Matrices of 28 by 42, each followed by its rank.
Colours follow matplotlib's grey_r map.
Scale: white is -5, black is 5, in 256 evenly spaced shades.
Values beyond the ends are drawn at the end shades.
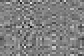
five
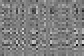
three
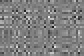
three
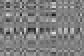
two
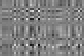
two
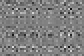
three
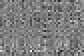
five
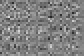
five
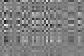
two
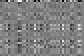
two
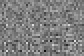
five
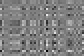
two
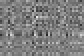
three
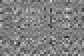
five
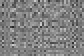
five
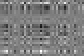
two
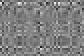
three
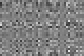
three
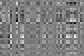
two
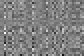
three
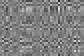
three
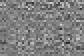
five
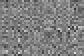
five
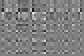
two
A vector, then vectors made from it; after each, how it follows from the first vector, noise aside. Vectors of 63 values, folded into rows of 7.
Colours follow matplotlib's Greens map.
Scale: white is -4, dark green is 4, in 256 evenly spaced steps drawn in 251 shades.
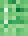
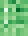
copied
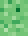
partly zeroed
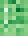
copied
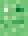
partly zeroed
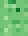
partly zeroed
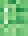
copied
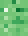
partly zeroed
